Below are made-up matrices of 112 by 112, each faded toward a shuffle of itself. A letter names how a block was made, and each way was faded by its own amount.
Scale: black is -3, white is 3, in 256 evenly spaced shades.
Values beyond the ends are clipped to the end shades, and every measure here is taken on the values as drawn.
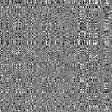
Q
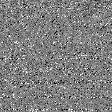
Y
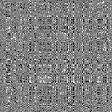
Q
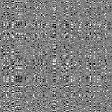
Q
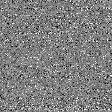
Y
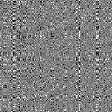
Q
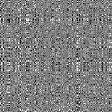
Q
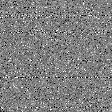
Y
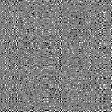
Q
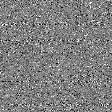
Y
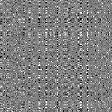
Q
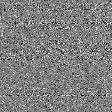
Y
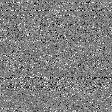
Y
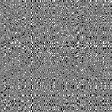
Q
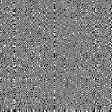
Q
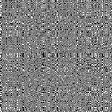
Q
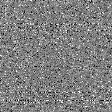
Y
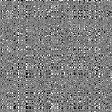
Q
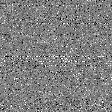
Y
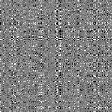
Q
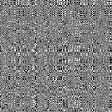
Q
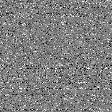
Y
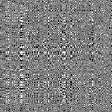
Q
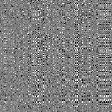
Q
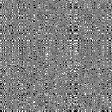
Q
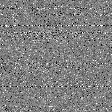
Y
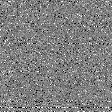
Y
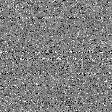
Y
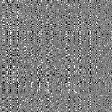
Q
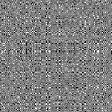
Q
